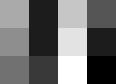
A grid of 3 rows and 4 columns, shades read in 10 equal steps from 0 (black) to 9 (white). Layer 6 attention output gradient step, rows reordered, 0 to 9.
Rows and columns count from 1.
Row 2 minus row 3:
1 -1 -1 1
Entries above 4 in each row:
2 2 1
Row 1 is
6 1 7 3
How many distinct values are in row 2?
3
